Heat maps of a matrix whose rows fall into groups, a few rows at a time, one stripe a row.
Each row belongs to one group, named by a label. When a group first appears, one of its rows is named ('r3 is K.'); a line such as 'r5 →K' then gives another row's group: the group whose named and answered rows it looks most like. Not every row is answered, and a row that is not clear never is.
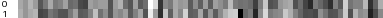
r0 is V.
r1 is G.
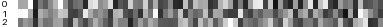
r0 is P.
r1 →V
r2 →G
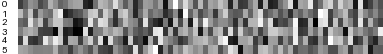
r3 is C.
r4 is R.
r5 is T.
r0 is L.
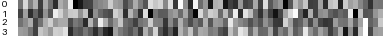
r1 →L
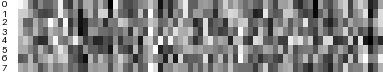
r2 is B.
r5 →T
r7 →V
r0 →G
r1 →G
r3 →B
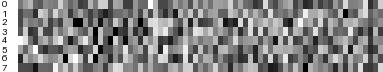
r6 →R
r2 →C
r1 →T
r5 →G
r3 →R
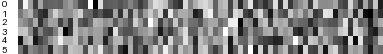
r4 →L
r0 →R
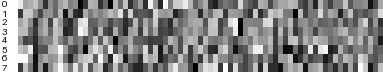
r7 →L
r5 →P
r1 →C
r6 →V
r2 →T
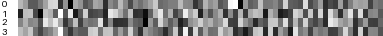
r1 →C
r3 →P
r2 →R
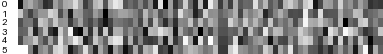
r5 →T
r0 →L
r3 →C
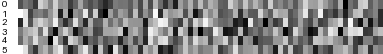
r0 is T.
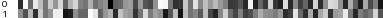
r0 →R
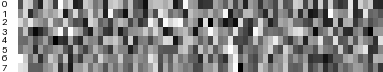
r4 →C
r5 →G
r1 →R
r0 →C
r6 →B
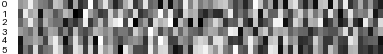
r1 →C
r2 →C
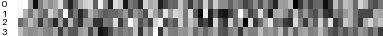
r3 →T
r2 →C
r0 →V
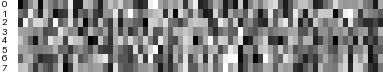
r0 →C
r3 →G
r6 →G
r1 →C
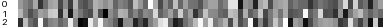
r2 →R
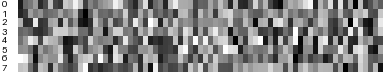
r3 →L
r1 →G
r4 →P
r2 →B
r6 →V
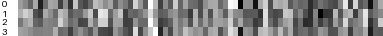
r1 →V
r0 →B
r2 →V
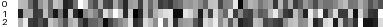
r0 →T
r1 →C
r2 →L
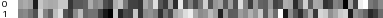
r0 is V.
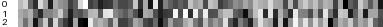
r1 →P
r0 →T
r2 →P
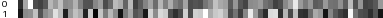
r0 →L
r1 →R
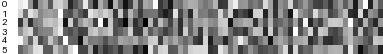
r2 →R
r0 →T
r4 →B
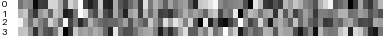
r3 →G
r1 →T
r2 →B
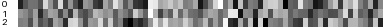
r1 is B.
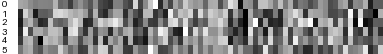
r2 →L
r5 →V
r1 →L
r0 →T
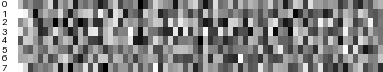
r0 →C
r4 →C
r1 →V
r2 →C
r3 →P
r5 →B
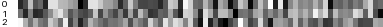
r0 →P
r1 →P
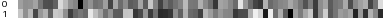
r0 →G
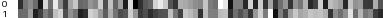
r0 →R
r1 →P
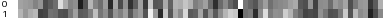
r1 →G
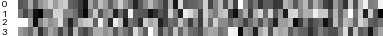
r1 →P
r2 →V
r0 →V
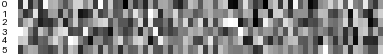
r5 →G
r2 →G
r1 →B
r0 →R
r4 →L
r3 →T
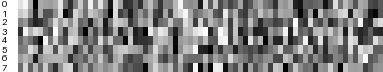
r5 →C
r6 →V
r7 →C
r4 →R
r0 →V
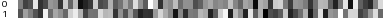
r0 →B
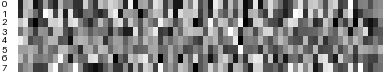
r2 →L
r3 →T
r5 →V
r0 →C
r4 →B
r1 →C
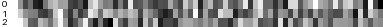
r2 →T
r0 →P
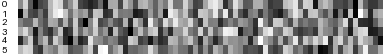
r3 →G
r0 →L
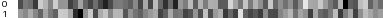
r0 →T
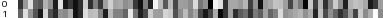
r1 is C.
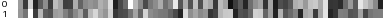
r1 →P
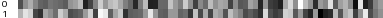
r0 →L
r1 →V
